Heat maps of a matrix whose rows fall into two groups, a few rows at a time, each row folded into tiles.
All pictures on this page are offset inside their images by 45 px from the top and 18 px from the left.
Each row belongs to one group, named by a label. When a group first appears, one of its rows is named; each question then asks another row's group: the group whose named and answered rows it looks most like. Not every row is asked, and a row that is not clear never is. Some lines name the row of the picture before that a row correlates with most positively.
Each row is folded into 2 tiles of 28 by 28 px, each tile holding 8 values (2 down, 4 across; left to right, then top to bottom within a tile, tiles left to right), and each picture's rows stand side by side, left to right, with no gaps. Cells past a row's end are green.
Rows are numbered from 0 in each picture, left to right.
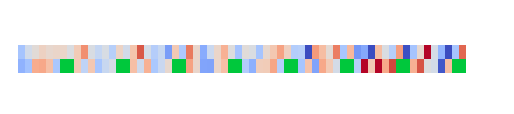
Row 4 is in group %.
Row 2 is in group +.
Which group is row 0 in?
%
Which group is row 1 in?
+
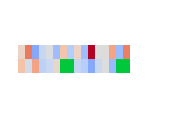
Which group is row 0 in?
+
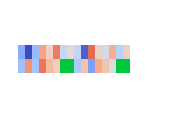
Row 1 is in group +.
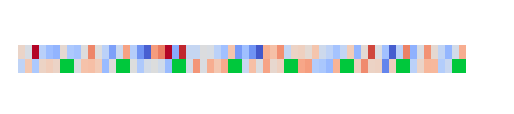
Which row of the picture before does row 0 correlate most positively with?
1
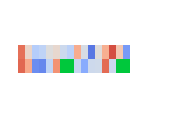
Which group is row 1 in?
%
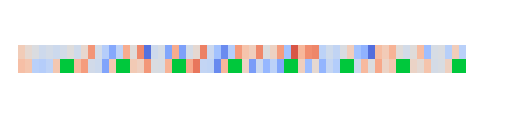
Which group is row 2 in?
+
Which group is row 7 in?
+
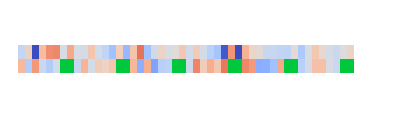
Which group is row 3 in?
+
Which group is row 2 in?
+
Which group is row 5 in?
%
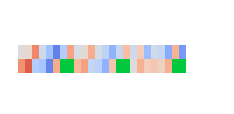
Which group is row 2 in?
+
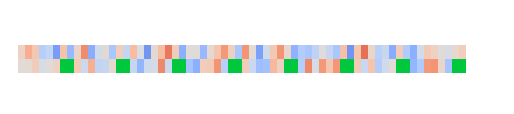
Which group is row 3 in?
%
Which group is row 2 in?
%
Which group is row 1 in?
+
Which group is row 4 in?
%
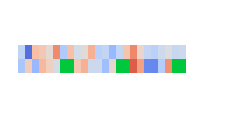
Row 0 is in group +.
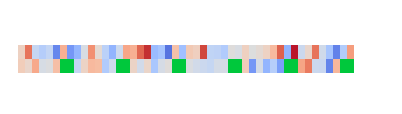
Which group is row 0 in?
+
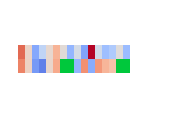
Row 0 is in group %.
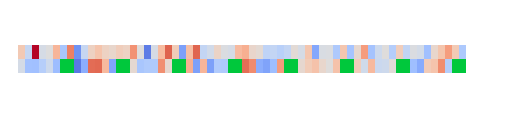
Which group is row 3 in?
+
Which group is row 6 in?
+
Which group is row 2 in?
%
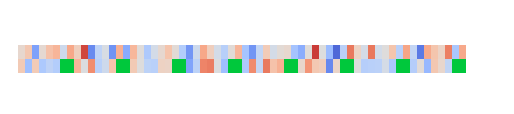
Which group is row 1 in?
+
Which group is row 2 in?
%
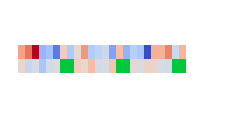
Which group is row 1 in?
+
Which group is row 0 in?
+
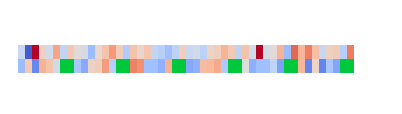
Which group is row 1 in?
%
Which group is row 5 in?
+
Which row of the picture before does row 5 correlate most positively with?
0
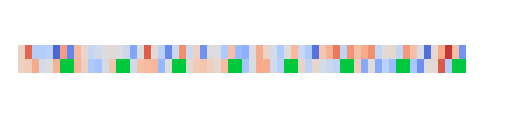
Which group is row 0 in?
+
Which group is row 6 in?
+
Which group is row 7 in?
%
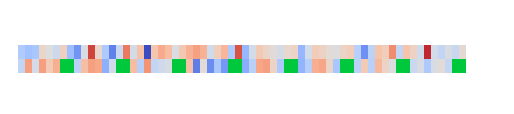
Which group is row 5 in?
%
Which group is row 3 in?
+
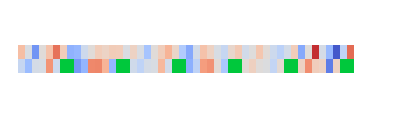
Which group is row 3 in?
%
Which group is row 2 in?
%
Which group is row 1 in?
%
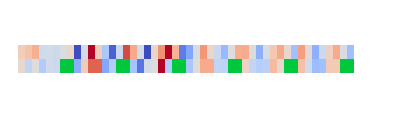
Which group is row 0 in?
+
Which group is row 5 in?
%
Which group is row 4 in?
%
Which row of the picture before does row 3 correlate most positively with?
3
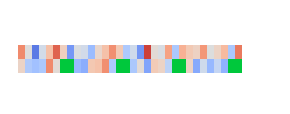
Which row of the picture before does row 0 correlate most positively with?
4
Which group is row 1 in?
%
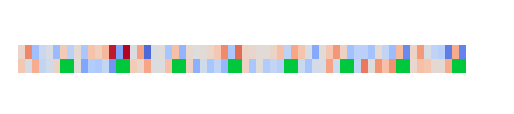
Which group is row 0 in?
+
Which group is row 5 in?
%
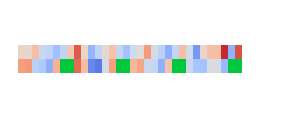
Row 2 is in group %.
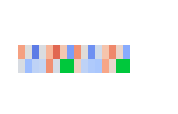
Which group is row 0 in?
%
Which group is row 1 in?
%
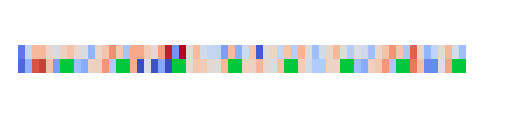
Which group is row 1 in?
%
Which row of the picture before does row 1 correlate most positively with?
0
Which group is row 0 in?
%
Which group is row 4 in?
+
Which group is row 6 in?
%
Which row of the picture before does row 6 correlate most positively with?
0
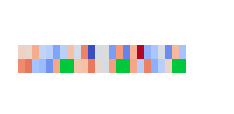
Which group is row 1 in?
+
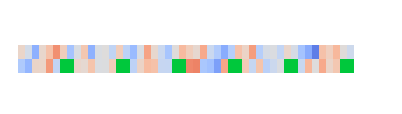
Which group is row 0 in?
%
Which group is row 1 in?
+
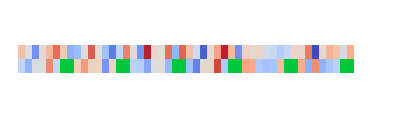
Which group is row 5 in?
+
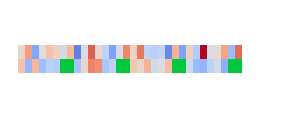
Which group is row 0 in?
+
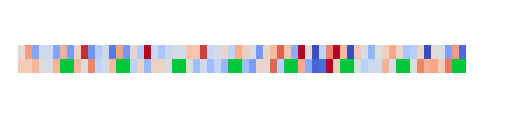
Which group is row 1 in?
+
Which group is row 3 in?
+
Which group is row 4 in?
%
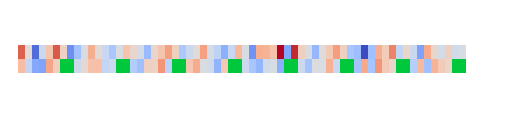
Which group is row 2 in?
%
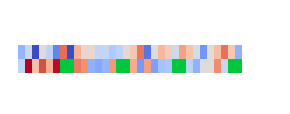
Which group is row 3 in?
%
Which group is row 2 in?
+
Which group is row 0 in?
+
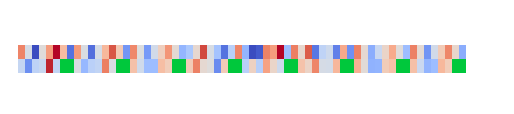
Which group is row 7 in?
%
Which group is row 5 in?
+
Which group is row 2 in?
%
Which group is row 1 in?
%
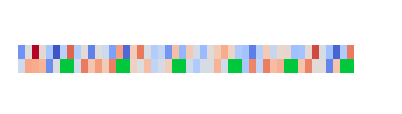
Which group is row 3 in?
%
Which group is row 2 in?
+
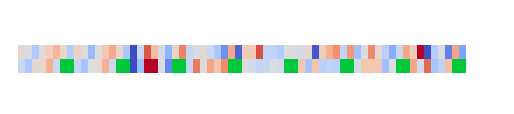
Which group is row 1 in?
%
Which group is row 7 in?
+
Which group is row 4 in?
+
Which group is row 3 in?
+
